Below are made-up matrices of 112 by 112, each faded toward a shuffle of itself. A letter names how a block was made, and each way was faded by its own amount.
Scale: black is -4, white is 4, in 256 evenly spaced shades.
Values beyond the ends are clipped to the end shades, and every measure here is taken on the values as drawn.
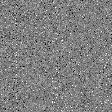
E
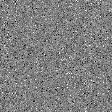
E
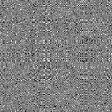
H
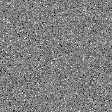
E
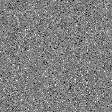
E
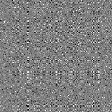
H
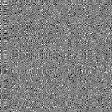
H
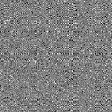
H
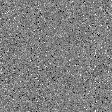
E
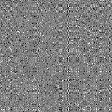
H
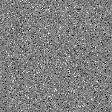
E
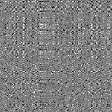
H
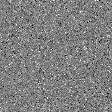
E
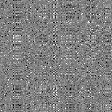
H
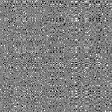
H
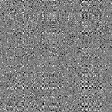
H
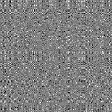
H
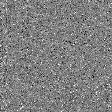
E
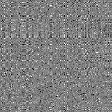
H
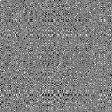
H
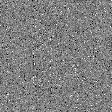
E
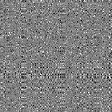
H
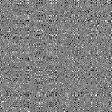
H
